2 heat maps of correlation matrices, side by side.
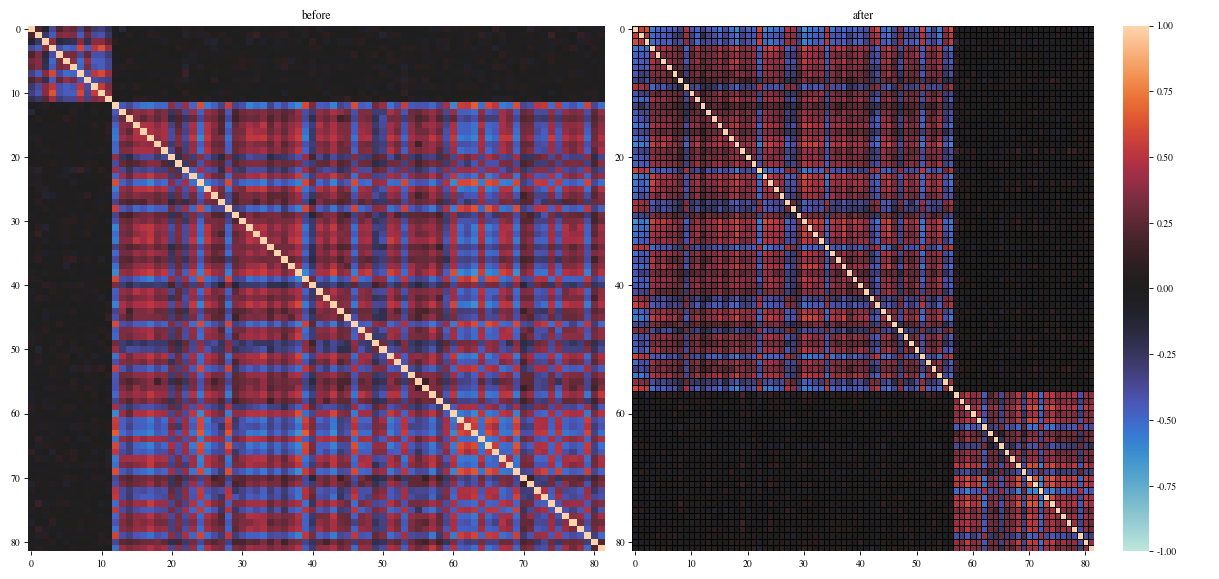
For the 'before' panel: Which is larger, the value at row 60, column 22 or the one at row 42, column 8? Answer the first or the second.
the second
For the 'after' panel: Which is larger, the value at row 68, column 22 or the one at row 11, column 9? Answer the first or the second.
the first
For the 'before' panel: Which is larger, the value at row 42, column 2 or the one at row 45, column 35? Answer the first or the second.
the second
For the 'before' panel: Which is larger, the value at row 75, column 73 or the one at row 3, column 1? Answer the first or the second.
the first
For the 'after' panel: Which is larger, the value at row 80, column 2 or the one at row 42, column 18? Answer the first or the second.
the first
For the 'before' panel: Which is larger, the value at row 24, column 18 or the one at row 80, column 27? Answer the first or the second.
the second
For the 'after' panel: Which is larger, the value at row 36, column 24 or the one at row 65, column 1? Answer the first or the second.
the first
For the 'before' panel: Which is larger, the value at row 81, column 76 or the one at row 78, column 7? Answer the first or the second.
the first
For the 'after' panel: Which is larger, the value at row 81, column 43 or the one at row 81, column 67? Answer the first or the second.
the second
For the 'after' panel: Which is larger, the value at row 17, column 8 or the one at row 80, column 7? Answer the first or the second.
the first
